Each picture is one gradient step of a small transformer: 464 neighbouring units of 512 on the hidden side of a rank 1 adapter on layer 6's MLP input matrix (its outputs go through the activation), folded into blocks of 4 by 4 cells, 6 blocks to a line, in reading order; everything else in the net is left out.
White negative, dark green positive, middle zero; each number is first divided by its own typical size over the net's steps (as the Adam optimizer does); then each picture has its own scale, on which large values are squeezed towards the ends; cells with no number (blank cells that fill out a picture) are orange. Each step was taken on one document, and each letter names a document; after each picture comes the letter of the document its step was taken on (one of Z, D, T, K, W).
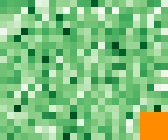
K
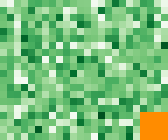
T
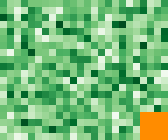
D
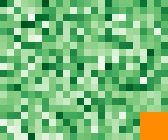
D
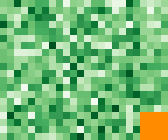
T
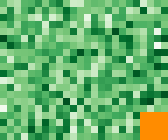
D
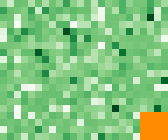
K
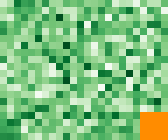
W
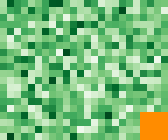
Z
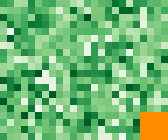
Z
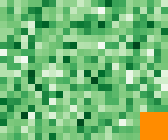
W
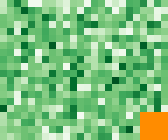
T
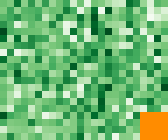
T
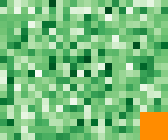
W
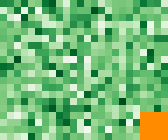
D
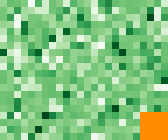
K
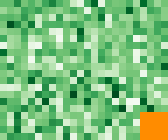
Z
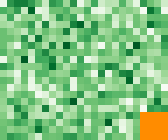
W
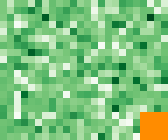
K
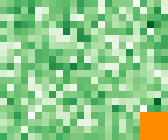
W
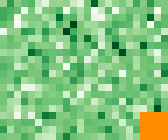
K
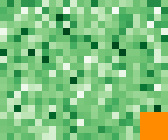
K
